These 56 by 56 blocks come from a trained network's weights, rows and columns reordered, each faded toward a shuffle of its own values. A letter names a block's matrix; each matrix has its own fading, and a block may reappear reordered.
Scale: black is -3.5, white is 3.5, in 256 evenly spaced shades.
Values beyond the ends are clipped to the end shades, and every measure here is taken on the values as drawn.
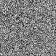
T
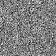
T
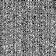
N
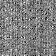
N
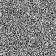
T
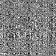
N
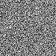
T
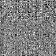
N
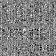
N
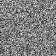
T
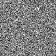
T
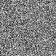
T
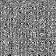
N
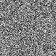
T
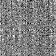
N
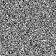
T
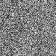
T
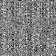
N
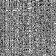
N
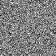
T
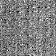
N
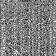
N
